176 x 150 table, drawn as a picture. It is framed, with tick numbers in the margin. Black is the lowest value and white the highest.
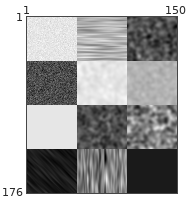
It is made of 4 by 3 panels. Panel 1,1: very high, fine-grained, faint in contrast. Panel 1,2: high, streaked across. Panel 1,3: low, blotchy. Panel 2,1: low, fine-grained. Panel 2,2: very high, blotchy, faint in contrast. Panel 2,3: high, blotchy, faint in contrast. Panel 3,1: very high, flat. Panel 3,2: low, blotchy. Panel 3,3: middling, blotchy, strong in contrast. Panel 4,1: very low, slanting down to the right, faint in contrast. Panel 4,2: middling, streaked downward, strong in contrast. Panel 4,3: very low, flat.
